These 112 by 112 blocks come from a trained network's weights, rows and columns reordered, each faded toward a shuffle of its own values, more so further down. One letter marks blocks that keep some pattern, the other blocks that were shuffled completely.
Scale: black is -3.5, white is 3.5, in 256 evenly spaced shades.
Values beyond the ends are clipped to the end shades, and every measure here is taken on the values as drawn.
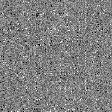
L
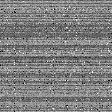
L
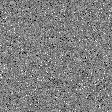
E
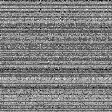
L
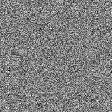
L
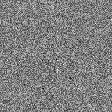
L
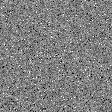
E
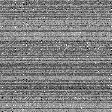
L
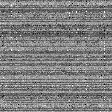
L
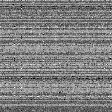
L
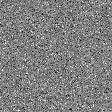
E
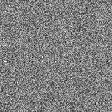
L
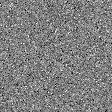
E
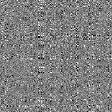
L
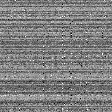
L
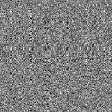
L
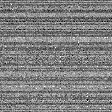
L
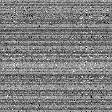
L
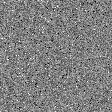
E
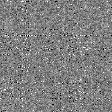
L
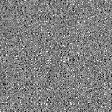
L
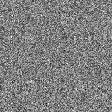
L
